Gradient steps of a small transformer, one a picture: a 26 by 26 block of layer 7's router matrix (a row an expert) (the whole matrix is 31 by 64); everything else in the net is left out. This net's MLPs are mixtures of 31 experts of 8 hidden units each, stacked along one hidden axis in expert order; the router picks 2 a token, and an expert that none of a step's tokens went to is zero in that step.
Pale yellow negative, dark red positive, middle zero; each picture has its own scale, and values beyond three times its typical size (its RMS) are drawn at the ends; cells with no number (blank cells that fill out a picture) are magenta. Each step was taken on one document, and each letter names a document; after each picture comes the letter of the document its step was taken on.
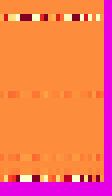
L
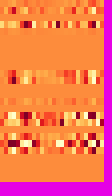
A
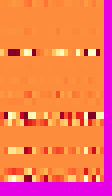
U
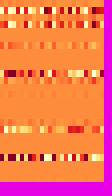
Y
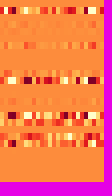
A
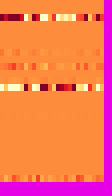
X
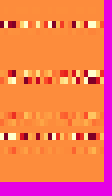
A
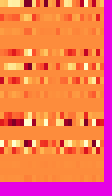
U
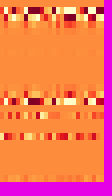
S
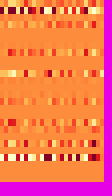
Y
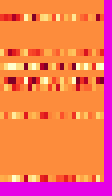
X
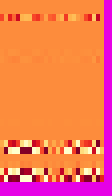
L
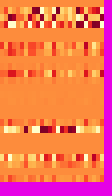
Y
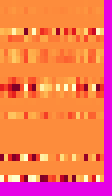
X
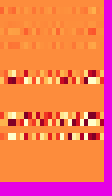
A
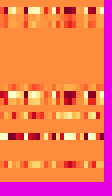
S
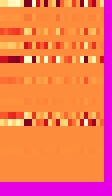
U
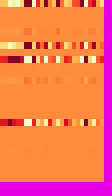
U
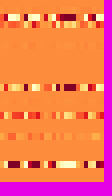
S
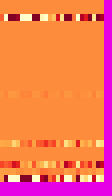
L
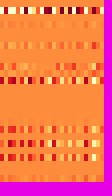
Y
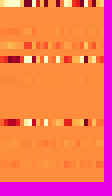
U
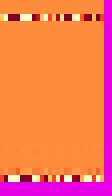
L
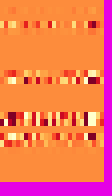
A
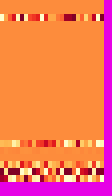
L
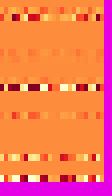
X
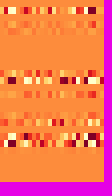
A
